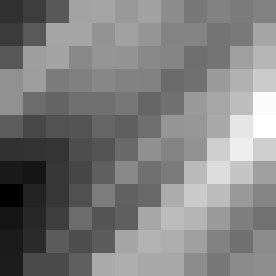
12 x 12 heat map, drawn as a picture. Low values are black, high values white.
Calmest part: top middle. Average level on the scale: 50%. Grain: diagonal, up to the right. Slope: up to the right. Ninth with the lowest average: bottom left. Ninth with the highest average: middle right.
